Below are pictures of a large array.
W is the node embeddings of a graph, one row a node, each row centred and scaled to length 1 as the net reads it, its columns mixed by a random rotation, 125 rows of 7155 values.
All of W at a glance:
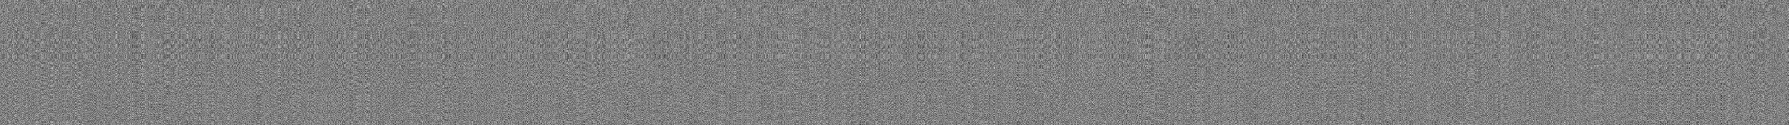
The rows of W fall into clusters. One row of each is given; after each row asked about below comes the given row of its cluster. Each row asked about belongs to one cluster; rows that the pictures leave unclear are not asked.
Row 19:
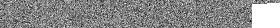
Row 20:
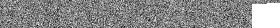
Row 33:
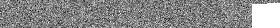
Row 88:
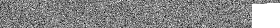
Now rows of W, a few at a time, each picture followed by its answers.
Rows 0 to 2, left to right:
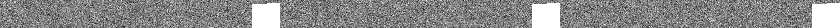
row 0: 20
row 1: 20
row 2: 19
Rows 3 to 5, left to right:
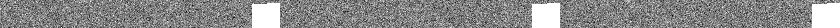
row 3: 20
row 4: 33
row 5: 19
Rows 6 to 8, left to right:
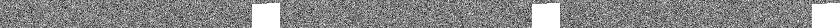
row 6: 19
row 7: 19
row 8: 88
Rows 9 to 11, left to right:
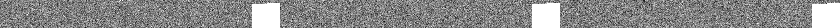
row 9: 88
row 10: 88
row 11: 33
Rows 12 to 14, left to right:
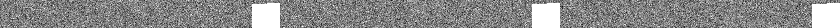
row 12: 88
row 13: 88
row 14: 20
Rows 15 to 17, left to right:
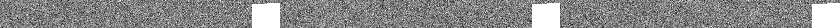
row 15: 88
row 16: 19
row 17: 88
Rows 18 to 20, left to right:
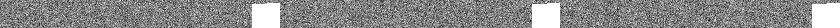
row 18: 88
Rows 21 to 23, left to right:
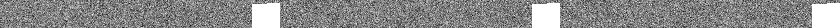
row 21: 19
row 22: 20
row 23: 20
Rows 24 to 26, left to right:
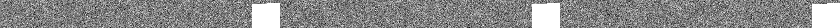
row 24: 88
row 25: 88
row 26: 20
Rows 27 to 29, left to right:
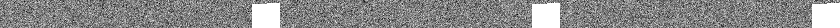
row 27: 19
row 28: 33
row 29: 19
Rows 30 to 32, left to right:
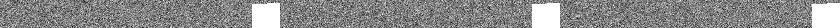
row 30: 33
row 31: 88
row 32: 88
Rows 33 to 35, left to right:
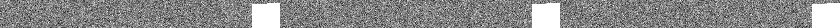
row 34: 88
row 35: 88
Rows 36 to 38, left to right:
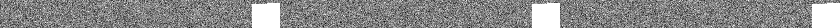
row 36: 88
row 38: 88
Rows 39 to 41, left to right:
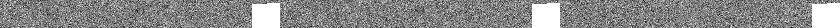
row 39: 20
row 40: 20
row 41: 33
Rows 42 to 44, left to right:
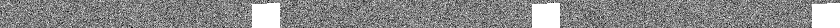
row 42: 33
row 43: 33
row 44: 88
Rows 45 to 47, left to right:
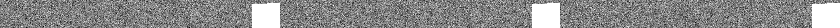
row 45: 88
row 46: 88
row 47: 88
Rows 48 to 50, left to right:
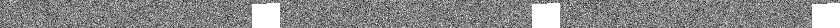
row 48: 20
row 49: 33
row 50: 20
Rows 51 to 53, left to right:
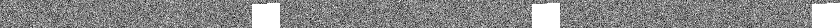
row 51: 20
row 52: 88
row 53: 88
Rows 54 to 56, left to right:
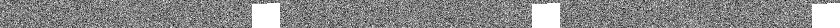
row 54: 33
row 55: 33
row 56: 33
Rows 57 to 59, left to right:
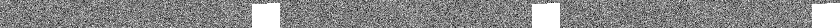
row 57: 33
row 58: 33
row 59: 88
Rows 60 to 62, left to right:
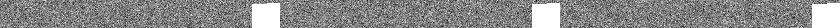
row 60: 88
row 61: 19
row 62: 20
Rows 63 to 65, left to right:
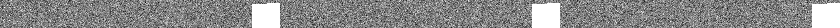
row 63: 20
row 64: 88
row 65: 33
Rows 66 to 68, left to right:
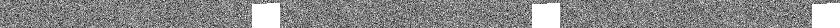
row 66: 33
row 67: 20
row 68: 20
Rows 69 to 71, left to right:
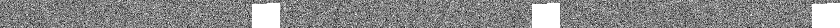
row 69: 88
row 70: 20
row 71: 88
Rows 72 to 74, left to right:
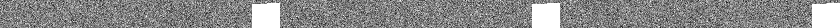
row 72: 19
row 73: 88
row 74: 20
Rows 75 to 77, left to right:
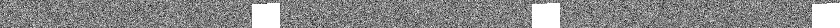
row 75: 20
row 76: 88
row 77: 19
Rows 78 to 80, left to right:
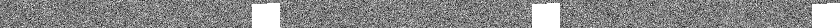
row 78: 88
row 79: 33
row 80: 20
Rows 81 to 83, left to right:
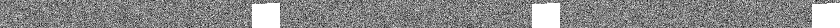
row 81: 88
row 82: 88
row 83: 19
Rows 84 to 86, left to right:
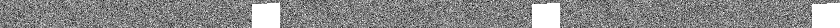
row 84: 19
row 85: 20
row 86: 20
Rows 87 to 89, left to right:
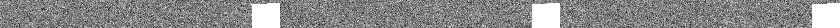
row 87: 33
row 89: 20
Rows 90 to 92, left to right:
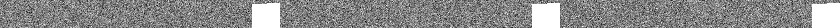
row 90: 19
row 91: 33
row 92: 88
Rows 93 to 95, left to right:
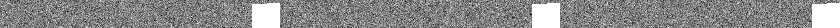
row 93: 33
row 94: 20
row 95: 19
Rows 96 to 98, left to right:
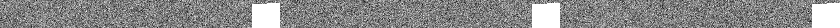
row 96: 19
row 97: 33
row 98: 19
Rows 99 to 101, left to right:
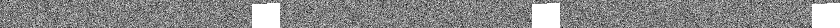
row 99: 20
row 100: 19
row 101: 88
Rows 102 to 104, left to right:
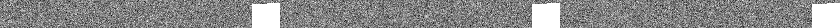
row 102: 20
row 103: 19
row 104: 19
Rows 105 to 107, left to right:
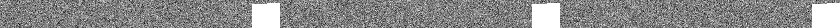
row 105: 33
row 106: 88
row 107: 19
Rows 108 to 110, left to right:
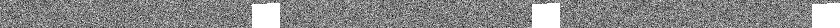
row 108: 20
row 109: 19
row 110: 33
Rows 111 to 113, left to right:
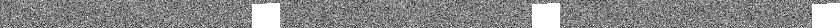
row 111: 88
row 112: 33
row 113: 20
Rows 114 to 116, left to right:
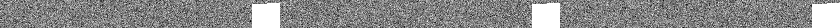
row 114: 19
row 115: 20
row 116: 19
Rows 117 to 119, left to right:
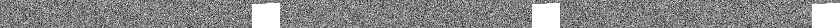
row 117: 88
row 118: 19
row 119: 88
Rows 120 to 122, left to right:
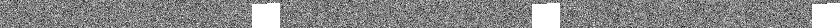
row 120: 33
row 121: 20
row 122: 20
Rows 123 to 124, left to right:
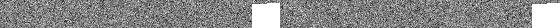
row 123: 19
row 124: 20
